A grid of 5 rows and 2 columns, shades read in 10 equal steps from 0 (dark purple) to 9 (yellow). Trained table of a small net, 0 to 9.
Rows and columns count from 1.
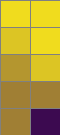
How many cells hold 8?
2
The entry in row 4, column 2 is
5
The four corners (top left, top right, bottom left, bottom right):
9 9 5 0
